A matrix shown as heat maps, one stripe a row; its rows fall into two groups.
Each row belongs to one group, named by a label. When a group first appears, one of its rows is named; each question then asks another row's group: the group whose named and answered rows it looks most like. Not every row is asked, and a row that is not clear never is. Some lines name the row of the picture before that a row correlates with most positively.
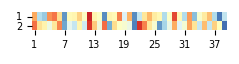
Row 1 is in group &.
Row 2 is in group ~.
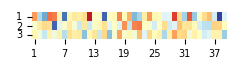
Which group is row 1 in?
&
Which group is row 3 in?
~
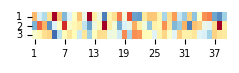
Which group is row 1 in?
&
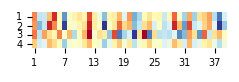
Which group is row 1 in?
&
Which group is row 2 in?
&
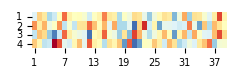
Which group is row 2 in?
~
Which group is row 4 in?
&
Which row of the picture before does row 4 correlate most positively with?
1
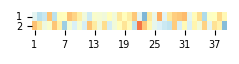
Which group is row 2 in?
~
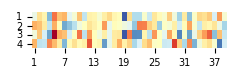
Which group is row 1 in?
&
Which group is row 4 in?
&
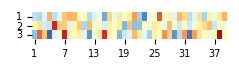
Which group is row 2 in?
&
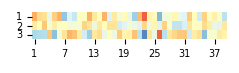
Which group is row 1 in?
~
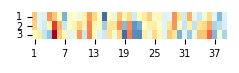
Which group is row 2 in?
&
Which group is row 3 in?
&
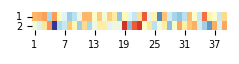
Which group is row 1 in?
~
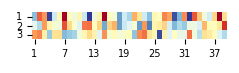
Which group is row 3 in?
~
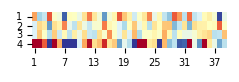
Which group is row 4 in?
~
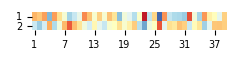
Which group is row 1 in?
~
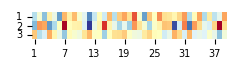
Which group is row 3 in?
&
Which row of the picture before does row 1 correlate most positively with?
2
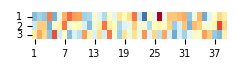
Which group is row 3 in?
~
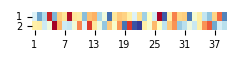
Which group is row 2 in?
&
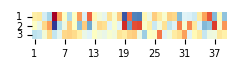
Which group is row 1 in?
&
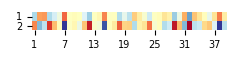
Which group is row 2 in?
&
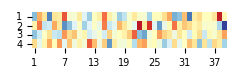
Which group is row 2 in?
~
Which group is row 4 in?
~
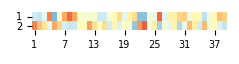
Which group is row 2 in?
~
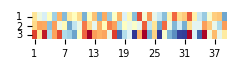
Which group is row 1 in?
~
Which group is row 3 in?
~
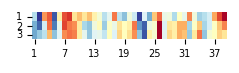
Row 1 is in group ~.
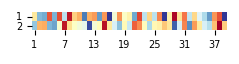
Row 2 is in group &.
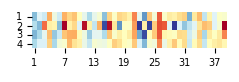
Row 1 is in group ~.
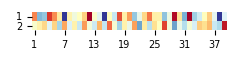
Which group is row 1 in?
&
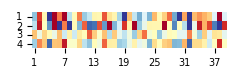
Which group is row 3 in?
~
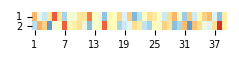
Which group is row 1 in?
&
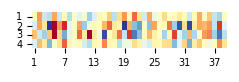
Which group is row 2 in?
&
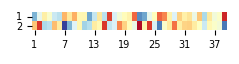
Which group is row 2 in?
~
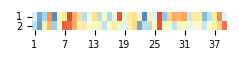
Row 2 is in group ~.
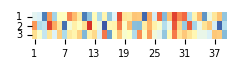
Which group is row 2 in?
&
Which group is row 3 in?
~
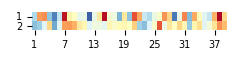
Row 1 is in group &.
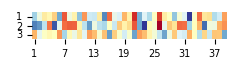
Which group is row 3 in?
~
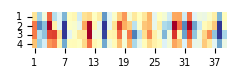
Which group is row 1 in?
&
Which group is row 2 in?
&
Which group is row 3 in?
&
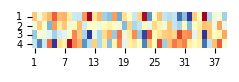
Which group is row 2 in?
&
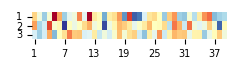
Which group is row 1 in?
&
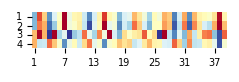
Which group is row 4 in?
&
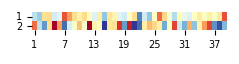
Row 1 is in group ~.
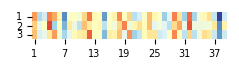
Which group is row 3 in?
&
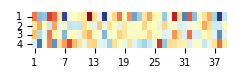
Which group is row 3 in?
&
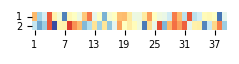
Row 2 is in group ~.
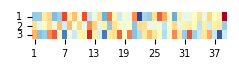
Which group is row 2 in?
~
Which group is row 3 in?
&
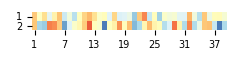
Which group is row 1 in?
~
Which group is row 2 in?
&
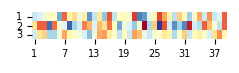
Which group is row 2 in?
~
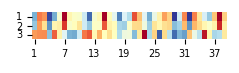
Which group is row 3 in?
~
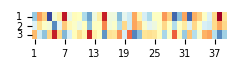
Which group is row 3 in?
&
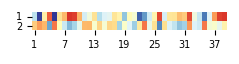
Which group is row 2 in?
~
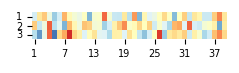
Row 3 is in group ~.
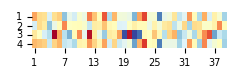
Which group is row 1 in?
~
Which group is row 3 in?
&
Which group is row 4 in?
~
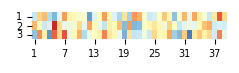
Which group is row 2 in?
&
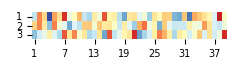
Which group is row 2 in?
~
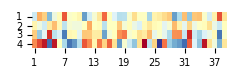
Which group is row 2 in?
&
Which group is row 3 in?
&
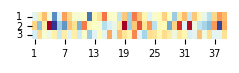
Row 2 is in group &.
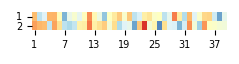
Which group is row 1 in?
&
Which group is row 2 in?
~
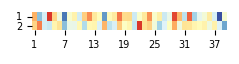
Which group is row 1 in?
&
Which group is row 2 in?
~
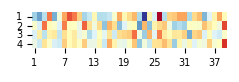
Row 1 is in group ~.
